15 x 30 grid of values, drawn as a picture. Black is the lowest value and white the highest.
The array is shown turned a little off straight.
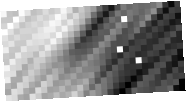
Streaks slant up to the right. The top left is the ninth with the highest average. Three lone cells stand out, each far higher than its neighbours. Values rise toward the left.
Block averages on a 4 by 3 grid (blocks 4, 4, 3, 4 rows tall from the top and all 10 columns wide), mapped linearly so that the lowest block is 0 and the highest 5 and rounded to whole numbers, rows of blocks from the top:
5 2 1 | 5 2 0 | 4 1 0 | 4 2 0
